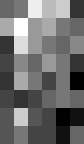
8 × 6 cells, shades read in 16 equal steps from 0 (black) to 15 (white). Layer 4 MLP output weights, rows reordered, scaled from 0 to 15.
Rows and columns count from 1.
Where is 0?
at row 5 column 6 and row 7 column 5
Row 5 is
3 10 7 4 7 0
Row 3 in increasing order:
3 6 7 8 9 13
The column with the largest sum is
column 2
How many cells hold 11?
1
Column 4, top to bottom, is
11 10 7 9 4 6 4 4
